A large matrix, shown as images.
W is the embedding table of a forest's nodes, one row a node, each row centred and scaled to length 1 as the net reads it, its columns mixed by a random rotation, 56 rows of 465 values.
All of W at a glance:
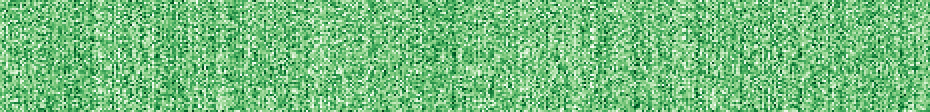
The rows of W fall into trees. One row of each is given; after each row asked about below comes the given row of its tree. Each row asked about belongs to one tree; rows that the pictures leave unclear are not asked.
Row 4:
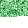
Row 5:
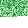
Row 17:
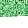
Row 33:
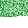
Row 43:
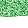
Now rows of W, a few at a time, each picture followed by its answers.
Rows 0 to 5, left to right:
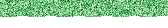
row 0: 17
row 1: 43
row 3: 43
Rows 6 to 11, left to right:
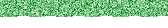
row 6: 17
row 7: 43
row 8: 17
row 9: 43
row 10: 4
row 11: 17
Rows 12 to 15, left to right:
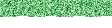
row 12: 5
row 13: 4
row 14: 43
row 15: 43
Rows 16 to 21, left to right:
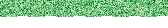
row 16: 4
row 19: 43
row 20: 4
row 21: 5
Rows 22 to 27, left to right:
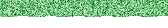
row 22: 43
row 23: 43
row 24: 17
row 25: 5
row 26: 17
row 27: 17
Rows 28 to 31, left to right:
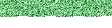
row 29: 4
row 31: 43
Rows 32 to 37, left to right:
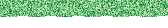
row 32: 4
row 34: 33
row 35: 4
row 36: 4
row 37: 43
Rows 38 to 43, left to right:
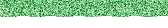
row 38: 5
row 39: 43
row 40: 17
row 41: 43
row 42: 33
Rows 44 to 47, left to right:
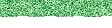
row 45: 17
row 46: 17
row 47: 33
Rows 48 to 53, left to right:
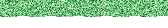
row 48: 17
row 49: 4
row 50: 4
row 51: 17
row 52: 4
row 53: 4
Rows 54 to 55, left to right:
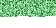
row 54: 17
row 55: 5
